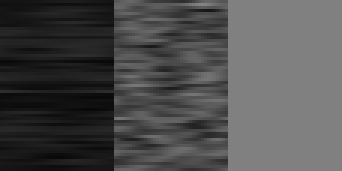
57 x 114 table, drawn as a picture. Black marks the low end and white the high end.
It is made of 1 by 3 panels. Panel 1,1: very low, streaked across, faint in contrast. Panel 1,2: low, streaked across. Panel 1,3: middling, flat.
